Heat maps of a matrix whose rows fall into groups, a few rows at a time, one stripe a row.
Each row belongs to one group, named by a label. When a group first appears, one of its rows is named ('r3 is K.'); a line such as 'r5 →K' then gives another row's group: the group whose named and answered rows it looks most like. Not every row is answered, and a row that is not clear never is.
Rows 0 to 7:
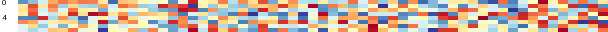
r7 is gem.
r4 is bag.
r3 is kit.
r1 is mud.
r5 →mud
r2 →gem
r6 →gem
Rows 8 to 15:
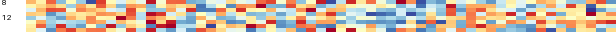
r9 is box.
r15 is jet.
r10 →box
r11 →kit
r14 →box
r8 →mud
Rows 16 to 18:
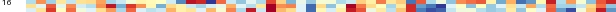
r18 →mud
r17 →mud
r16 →gem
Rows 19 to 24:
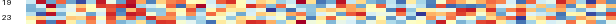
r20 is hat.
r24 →box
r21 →bag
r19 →box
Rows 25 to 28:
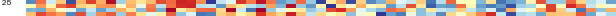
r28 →box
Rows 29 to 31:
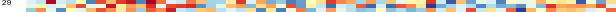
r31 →kit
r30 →mud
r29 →hat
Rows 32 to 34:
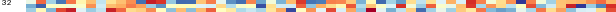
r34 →jet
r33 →bag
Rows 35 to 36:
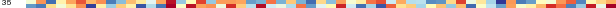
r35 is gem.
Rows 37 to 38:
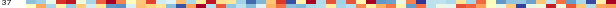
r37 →jet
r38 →gem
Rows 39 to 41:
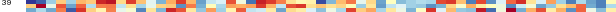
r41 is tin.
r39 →tin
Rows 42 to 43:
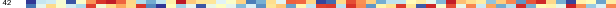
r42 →tin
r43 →bag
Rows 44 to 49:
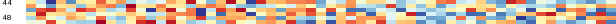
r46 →box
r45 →jet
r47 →mud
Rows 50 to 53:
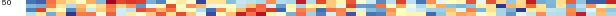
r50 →bag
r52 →box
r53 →box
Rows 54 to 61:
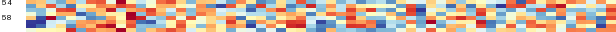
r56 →jet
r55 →hat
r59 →tin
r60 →tin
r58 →bag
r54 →kit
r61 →kit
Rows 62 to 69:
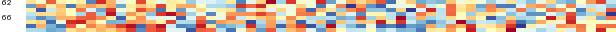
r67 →gem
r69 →kit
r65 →box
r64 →bag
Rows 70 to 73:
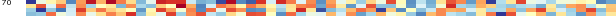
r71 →box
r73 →hat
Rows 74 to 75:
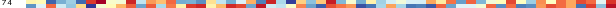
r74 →kit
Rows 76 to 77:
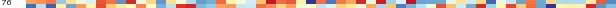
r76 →mud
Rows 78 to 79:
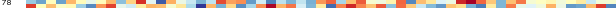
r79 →mud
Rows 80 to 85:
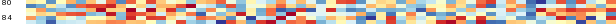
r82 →kit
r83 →mud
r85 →tin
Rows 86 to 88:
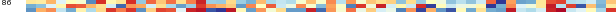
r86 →hat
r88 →hat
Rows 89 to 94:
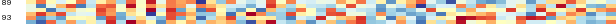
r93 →bag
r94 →bag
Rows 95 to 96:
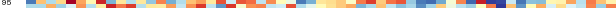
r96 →hat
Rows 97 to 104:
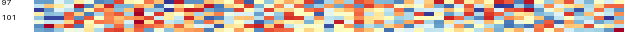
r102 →jet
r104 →tin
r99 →tin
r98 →gem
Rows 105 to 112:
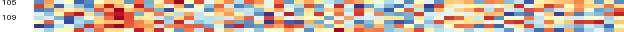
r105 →box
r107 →bag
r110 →kit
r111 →tin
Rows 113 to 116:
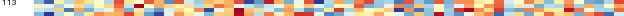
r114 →jet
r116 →tin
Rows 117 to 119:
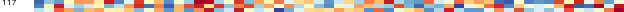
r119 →hat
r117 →gem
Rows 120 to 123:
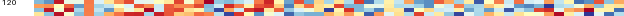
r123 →hat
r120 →hat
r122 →box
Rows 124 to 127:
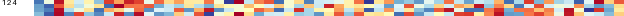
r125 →bag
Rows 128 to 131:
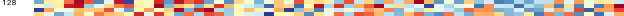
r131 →jet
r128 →mud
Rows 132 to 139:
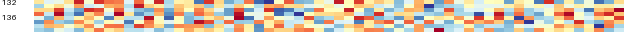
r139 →tin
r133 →mud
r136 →bag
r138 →mud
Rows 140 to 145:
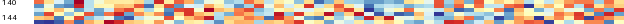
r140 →kit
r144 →gem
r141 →kit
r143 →mud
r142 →hat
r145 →tin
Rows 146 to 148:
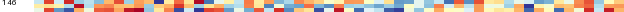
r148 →kit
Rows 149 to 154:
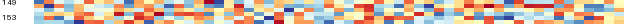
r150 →bag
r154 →tin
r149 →gem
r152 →mud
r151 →bag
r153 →gem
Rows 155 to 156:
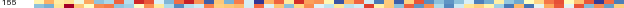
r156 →gem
